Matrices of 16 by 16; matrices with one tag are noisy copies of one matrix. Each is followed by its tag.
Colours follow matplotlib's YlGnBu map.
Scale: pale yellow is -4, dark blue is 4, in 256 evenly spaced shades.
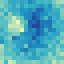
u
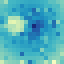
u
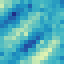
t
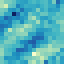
t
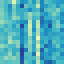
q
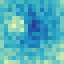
u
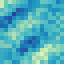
t
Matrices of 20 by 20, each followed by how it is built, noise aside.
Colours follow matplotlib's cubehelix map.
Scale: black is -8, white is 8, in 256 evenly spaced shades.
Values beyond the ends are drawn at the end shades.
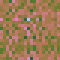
low rank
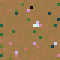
sparse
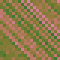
Toeplitz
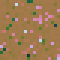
sparse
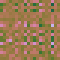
low rank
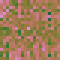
low rank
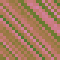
Toeplitz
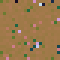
sparse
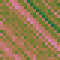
Toeplitz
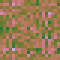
low rank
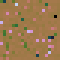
sparse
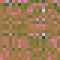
low rank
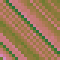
Toeplitz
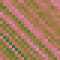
Toeplitz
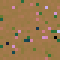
sparse
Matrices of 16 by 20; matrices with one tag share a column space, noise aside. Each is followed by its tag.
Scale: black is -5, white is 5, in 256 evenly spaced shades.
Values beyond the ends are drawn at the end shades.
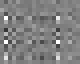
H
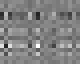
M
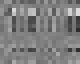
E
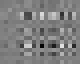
M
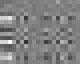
H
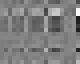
E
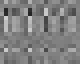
E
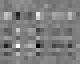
M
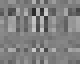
E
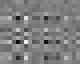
H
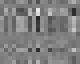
E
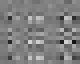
H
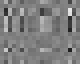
E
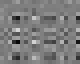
H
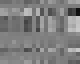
E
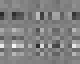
M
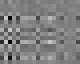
H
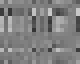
E
